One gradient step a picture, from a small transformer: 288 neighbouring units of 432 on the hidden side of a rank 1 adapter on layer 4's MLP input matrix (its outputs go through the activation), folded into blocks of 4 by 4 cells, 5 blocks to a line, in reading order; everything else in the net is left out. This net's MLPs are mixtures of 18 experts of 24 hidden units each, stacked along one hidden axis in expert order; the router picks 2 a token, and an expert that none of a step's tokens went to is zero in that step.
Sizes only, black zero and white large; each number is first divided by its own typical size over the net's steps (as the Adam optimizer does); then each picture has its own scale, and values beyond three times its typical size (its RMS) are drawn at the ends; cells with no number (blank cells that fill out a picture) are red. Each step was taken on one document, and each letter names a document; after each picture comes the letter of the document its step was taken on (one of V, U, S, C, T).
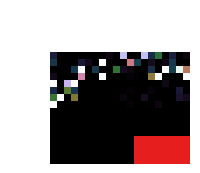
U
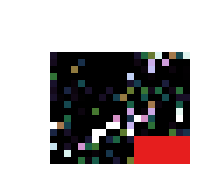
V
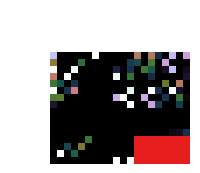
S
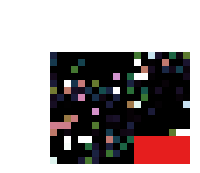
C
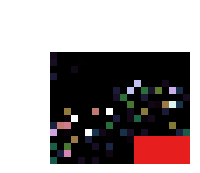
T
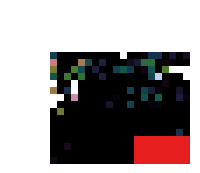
U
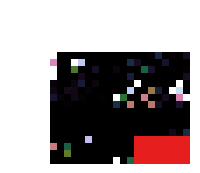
S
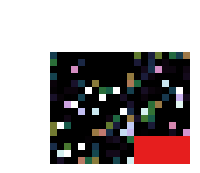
V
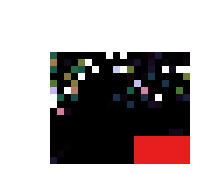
U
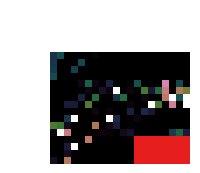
T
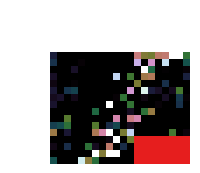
C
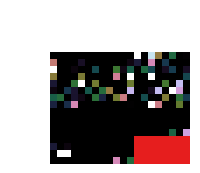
S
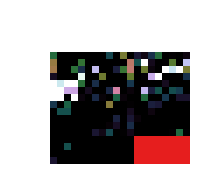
U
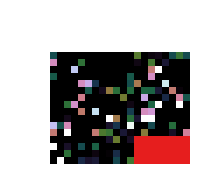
V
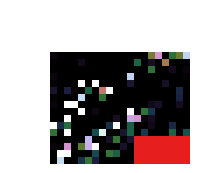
V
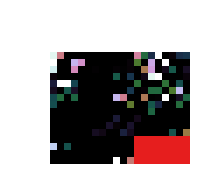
S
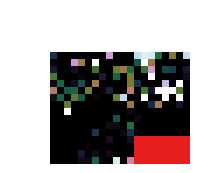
S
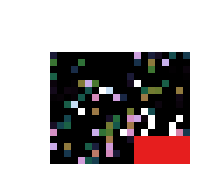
V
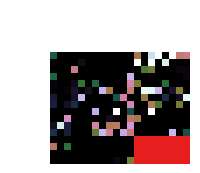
V
